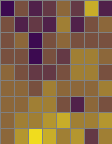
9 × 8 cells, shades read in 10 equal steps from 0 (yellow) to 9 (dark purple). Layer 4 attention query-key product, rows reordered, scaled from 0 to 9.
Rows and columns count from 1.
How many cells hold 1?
0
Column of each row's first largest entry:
1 2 3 3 3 3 6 1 7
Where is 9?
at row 1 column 1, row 3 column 3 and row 4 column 3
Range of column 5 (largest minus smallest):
5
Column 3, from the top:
8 7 9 9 7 6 4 4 0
